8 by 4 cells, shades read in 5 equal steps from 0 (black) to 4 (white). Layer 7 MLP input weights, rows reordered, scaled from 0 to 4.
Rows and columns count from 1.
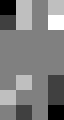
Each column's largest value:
3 3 2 4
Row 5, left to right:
2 2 2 2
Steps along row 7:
down same down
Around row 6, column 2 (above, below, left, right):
2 2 2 2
